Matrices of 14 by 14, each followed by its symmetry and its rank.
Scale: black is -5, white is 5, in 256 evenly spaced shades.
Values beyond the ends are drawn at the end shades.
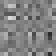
neither, rank two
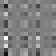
neither, rank one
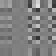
neither, rank one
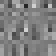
neither, rank two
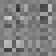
antisymmetric, rank two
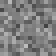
antisymmetric, full rank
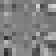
antisymmetric, rank two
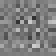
neither, rank three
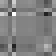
symmetric, rank one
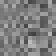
neither, rank three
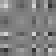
symmetric, rank one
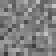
antisymmetric, full rank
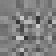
antisymmetric, rank two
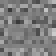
neither, rank three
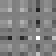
symmetric, rank one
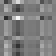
neither, rank one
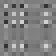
symmetric, rank one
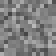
antisymmetric, full rank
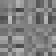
antisymmetric, rank two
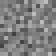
antisymmetric, full rank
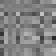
neither, rank two
